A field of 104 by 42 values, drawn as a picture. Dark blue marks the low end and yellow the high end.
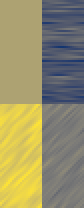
It is made of 2 by 2 panels. Panel 1,1: high, flat. Panel 1,2: low, streaked across. Panel 2,1: very high, slanting up to the right, faint in contrast. Panel 2,2: middling, slanting up to the right, faint in contrast.
